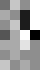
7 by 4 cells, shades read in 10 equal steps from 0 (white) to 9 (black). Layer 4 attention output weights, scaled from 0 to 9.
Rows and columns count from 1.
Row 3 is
4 2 8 0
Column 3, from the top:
4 8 8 0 1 4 3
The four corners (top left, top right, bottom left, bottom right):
5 0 2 4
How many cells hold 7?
0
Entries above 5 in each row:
0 1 1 2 0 0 0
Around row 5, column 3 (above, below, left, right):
0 4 3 4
